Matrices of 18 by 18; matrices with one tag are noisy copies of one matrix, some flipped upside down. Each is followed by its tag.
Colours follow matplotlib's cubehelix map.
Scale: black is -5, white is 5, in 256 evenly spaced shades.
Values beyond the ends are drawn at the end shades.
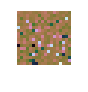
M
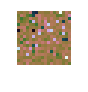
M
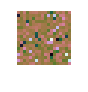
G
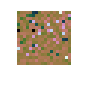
M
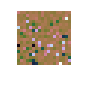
M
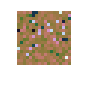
M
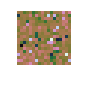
G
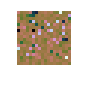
M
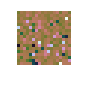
M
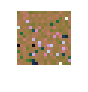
M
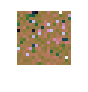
M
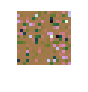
G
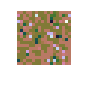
G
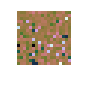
M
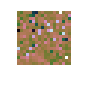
M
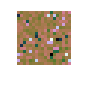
G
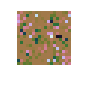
G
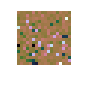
M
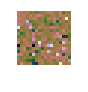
M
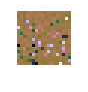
M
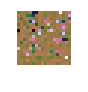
M
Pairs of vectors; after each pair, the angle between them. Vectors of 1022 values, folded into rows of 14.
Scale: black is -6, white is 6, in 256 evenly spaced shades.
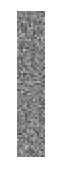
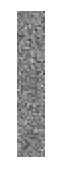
partly opposed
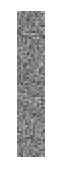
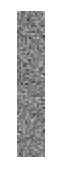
nearly parallel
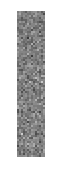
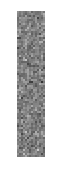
partly opposed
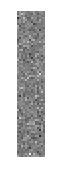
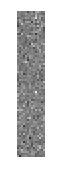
orthogonal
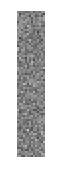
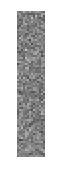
partly opposed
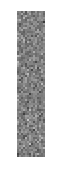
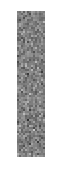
nearly opposite
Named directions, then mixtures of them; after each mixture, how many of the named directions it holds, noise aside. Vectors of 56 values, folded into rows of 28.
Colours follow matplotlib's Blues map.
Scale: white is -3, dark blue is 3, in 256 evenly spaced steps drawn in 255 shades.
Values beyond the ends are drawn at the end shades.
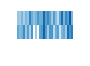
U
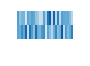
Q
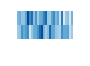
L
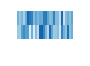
two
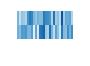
three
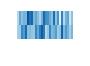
two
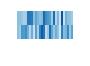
three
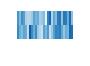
two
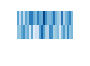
two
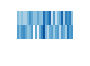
two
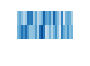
three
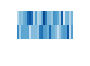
two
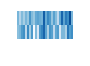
one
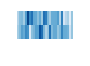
one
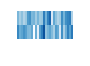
two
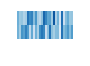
three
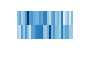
one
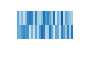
three
